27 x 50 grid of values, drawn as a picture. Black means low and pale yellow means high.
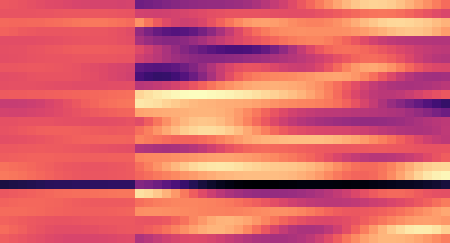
The top middle is the ninth with the lowest average. The centre is the ninth with the highest average. Streaks run across, left to right. A vertical seam about 30% of the way across splits the table, and the left part is calmer. Row 21 stands out from the rest. Most values sit high, with a long tail of low ones. There is no overall slope.
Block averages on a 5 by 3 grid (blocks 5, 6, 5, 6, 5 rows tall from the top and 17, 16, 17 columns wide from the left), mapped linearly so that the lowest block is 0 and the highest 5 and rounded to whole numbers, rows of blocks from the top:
204 / 212 / 250 / 121 / 233
